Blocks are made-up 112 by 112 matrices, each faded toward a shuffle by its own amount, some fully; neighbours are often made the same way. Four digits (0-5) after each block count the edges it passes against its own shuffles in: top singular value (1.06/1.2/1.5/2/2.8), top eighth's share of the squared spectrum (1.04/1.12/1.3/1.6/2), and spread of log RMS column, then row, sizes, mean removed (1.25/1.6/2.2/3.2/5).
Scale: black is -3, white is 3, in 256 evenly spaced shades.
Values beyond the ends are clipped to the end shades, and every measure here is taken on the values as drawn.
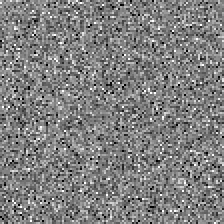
2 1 0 0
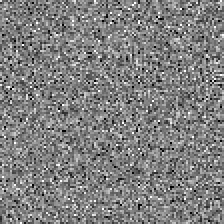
3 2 1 1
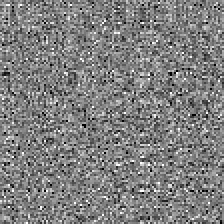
4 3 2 2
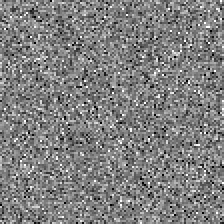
1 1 0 0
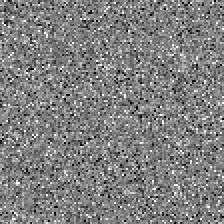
1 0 0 0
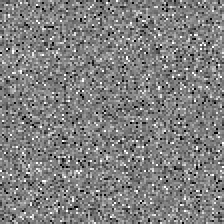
0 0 0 0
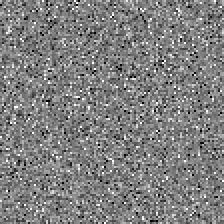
2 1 0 0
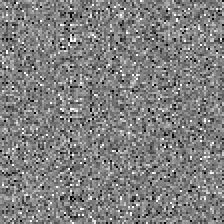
4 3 2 1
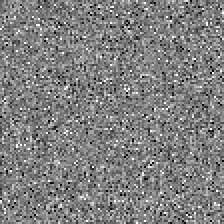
3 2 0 0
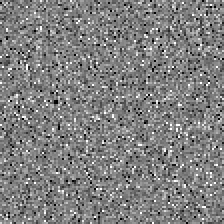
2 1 0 0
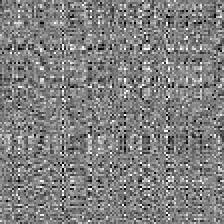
5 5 4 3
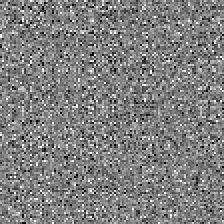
4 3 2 2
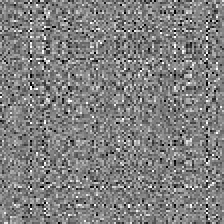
5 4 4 3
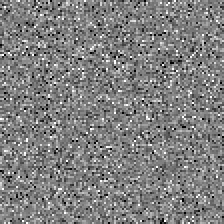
2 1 0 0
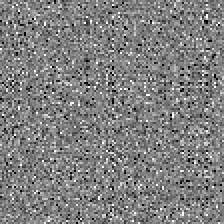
4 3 2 2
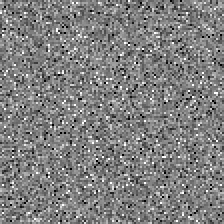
1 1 0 0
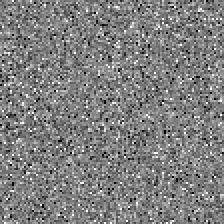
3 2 0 0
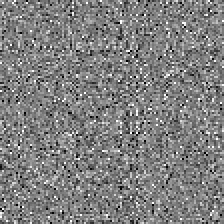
4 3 2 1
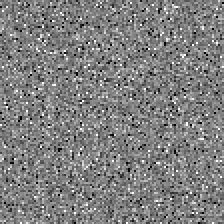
2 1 0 0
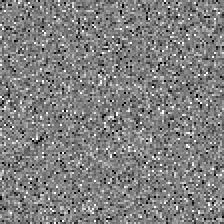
0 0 0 0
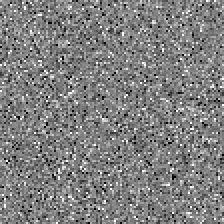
1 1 0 0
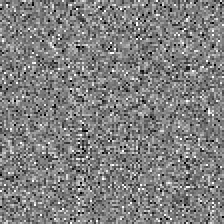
4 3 1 1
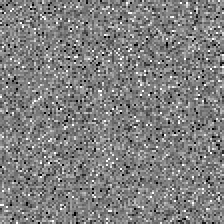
2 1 0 0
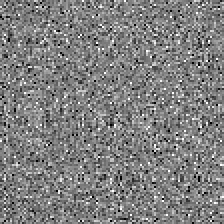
4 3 1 1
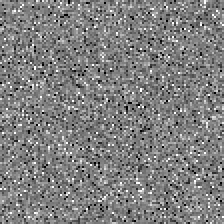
0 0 0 0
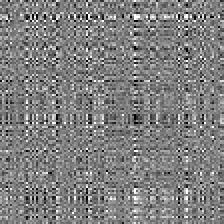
5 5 4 4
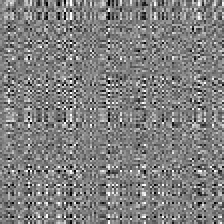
5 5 4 4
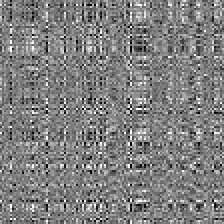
5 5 4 4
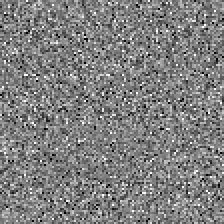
0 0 0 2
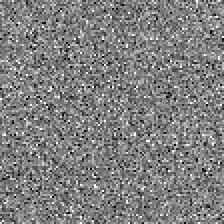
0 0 0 1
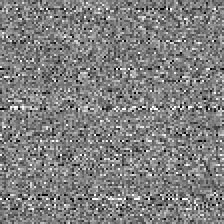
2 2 0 4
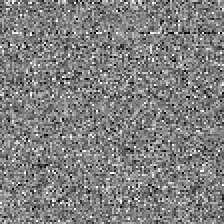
1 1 0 3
